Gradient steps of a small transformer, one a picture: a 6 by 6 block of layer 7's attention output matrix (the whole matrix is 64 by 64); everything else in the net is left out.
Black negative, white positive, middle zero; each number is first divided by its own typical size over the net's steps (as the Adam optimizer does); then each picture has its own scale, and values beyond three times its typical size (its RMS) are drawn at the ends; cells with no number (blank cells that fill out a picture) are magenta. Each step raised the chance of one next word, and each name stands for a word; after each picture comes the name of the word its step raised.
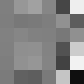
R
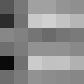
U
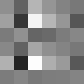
U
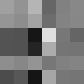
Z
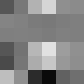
R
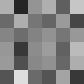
R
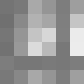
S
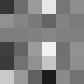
R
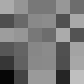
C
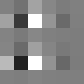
U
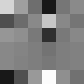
C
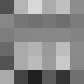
R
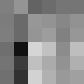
C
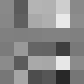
U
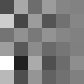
C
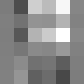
S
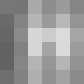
S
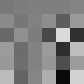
C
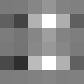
U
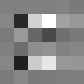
U
